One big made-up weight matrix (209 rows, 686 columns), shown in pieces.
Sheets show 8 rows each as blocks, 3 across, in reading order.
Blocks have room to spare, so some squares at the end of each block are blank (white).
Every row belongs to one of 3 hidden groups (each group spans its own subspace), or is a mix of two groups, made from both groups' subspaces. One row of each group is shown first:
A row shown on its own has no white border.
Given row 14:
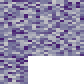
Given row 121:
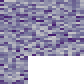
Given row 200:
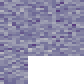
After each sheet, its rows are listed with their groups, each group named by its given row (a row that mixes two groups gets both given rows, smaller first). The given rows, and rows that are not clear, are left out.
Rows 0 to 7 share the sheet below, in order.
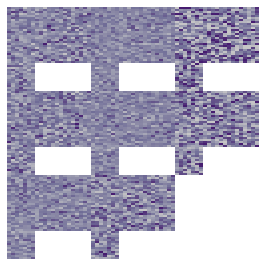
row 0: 14
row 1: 14
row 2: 121
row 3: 121 and 200
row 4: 200
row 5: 121 and 200
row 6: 200
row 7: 121
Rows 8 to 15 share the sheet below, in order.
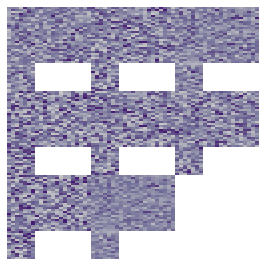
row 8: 14
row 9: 121
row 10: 200
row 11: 14
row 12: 121
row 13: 121
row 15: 200
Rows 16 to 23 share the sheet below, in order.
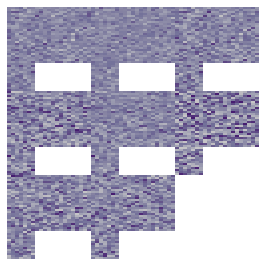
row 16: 14
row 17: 200
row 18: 14
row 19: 121
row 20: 121
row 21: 200
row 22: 121
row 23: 121
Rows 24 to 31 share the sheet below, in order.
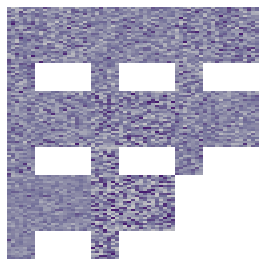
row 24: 14 and 121
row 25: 121 and 200
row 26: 14
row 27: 14 and 121
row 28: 200
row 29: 14
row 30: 121
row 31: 200
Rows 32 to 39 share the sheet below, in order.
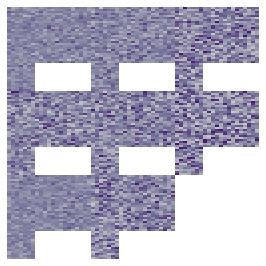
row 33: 200
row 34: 200
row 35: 121
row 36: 14
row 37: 200
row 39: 14 and 200
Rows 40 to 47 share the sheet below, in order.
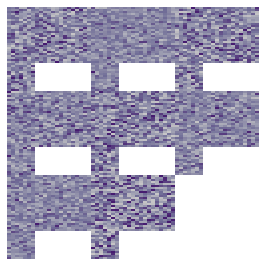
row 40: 14 and 121
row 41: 121
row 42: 14
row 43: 121
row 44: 200
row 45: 14 and 200
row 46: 200
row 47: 200
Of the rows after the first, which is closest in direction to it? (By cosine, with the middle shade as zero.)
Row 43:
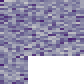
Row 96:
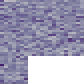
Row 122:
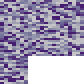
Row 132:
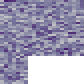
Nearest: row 96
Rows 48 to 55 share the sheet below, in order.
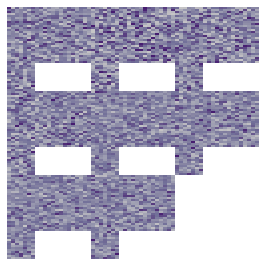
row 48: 121 and 200
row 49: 14
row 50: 121
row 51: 14
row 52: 121
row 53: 121 and 200
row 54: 121
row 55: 121
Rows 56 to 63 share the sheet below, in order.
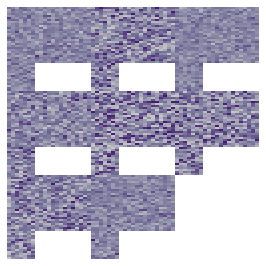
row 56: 200
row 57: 121 and 200
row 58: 121
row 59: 14
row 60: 200
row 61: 200
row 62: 14
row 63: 121
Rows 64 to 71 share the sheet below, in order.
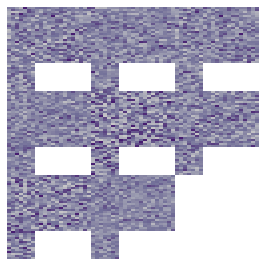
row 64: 14
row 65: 121
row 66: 14
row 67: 200
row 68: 200
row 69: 200
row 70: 200
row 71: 14 and 200
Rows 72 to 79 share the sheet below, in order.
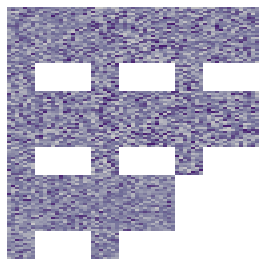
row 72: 14
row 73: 121
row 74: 14 and 121
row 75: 200
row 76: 14
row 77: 121
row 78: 14
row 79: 14 and 200
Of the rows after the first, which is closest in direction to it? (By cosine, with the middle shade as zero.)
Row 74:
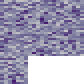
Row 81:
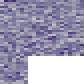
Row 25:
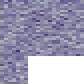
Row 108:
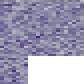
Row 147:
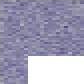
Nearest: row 108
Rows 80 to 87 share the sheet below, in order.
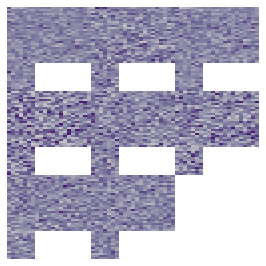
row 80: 121
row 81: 121
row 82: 121
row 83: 121 and 200
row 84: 14
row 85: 200
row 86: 200
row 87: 200
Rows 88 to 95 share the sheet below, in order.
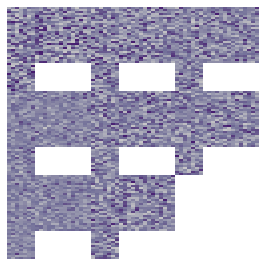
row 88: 14 and 200
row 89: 200
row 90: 121 and 200
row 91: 14
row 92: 200
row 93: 121
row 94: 14 and 200
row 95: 200
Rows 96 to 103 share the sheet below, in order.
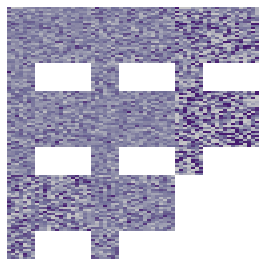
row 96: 121
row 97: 121 and 200
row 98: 121
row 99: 200
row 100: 121 and 200
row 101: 14
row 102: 14 and 121
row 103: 121 and 200
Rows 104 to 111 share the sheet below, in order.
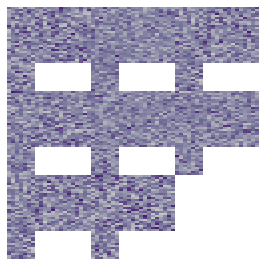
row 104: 14
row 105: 14
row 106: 200
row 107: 121
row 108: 14
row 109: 121
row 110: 200
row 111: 121
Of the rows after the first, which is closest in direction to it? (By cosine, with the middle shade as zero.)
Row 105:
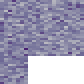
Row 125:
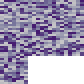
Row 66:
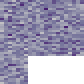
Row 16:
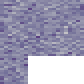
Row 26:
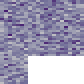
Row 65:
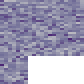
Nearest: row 16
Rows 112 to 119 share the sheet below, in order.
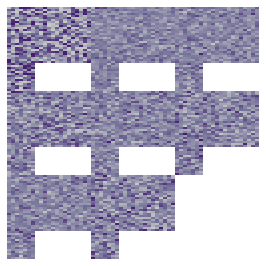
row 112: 14
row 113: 121
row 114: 14
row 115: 121
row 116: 121 and 200
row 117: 14
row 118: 14
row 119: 14
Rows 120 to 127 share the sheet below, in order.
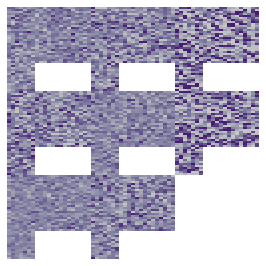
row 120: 14
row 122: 14 and 121
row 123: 14
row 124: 200
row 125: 121
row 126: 14 and 121
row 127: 14 and 200
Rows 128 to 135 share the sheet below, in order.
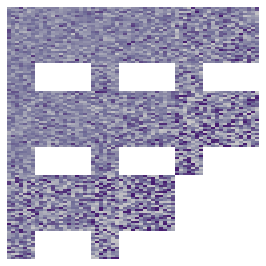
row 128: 14
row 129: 14
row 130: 14
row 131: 121
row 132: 121
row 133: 14
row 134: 200
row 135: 14
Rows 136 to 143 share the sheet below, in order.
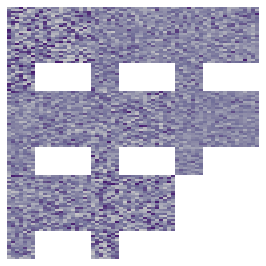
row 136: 14
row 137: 14 and 200
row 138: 14
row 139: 121
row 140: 121
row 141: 200
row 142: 121
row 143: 14
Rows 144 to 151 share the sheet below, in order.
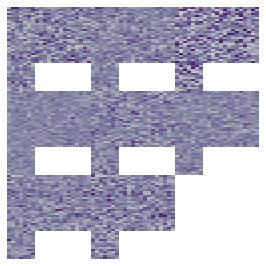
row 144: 121
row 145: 121
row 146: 14 and 200
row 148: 121
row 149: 121
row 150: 121
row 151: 14 and 121
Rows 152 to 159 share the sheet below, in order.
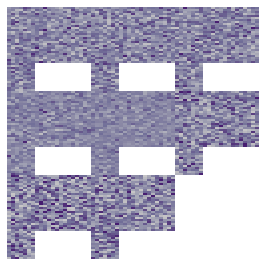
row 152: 14
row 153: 200
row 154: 200
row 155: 121 and 200
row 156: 14
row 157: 14 and 121
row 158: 14 and 121
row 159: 14
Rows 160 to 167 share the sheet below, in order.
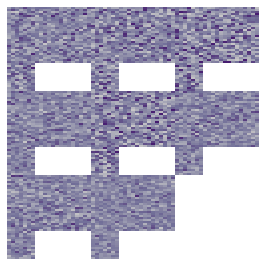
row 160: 14
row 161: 14
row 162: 14
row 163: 121 and 200
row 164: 14
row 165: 200
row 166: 121
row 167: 14
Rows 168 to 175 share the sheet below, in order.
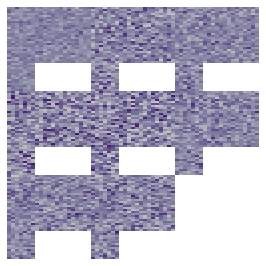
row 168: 200
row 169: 14
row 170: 14
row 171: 200
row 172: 200
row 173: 200
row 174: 121
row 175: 121
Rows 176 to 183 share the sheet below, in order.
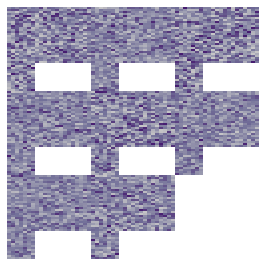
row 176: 14
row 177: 121 and 200
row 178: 200
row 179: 121
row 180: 121
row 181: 14
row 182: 121
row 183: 121
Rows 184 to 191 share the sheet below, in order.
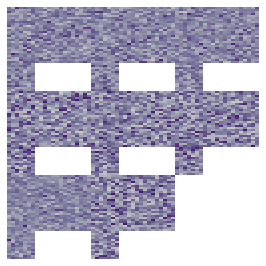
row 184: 200
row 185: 14
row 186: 14
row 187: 14
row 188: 14
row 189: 200
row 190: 121
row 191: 200
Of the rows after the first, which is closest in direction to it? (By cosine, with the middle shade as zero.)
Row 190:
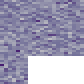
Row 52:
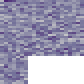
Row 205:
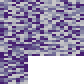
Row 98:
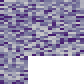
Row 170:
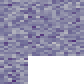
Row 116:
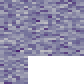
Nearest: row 116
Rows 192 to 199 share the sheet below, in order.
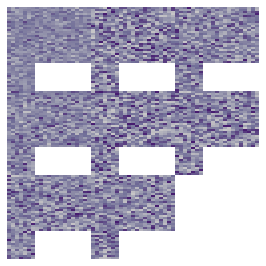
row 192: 121 and 200
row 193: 14
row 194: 14
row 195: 121 and 200
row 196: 121 and 200
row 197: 121
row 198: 121
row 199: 14
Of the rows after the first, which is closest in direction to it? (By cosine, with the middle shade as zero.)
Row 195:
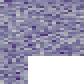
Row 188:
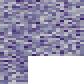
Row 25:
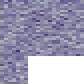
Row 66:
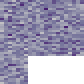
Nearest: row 25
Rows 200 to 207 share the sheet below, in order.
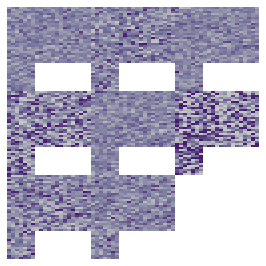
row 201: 14 and 121
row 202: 121
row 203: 14
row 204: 121
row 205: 14
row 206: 121
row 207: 200
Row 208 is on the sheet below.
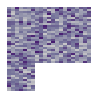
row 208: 200
